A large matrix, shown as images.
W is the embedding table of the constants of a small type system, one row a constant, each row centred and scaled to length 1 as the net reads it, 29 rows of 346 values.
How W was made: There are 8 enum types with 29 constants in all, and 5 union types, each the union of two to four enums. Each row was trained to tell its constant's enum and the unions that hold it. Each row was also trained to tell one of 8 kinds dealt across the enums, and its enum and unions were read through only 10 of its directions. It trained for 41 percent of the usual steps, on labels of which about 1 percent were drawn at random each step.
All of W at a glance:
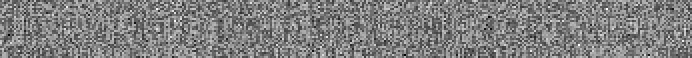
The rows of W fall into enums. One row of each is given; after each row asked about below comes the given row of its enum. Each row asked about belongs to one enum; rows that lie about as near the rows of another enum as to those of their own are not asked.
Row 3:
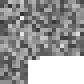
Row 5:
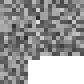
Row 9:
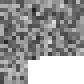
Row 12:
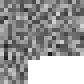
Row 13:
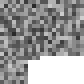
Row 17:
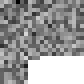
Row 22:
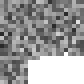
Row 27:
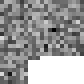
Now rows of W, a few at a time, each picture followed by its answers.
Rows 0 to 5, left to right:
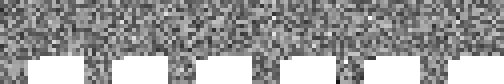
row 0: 13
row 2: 27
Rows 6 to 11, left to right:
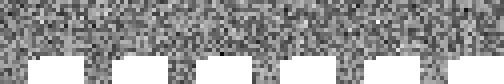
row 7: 3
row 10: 13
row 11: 9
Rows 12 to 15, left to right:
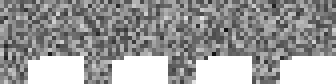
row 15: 27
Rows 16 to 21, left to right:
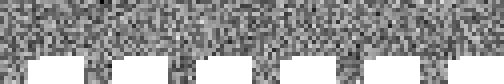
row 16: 9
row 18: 17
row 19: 9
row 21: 9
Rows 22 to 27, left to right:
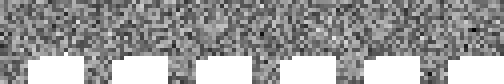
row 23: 5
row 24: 27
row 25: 13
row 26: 27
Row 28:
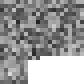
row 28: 13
